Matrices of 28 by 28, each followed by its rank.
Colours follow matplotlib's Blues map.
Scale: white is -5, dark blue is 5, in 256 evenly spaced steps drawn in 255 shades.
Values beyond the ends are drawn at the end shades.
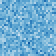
full rank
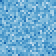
full rank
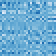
three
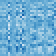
three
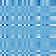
one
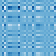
one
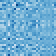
three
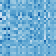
three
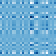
one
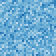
full rank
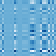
one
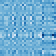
three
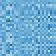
three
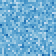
full rank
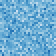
full rank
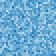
full rank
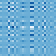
one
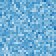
full rank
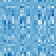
three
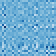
three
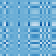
one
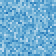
full rank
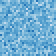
full rank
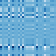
one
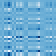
one
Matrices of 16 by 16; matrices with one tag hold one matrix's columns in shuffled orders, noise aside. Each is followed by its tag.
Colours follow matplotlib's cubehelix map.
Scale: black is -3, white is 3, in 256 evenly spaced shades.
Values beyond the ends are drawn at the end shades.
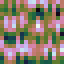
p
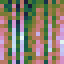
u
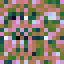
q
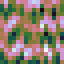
p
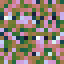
q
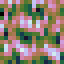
p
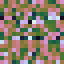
q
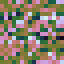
q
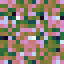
q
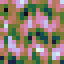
p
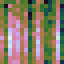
u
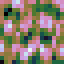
p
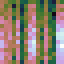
u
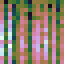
u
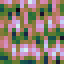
p
